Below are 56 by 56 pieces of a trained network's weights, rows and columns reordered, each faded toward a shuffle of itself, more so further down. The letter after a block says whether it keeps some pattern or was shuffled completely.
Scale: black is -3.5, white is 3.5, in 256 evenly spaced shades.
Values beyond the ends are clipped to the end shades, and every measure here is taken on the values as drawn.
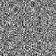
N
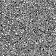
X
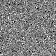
X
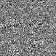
N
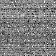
N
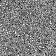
X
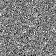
X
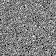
X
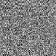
N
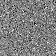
X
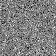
X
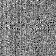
N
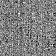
N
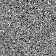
X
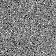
X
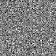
N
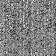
N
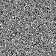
X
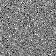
X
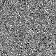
X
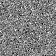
X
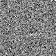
X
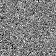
X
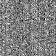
N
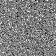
X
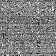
N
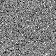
X
